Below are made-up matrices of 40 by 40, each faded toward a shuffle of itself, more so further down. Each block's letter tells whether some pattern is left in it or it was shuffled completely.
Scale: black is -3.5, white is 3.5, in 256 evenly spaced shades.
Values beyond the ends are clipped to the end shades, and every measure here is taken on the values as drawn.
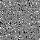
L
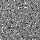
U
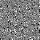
L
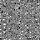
L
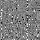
L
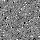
U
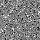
U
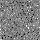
U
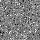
U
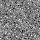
U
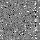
L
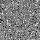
U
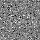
U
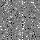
L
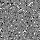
U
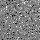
U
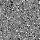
U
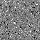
U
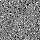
U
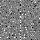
L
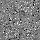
U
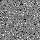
U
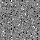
L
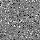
L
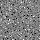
U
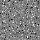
L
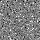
U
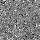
U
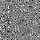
L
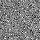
U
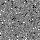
U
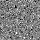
U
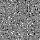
L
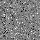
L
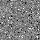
L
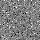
U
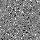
L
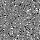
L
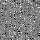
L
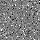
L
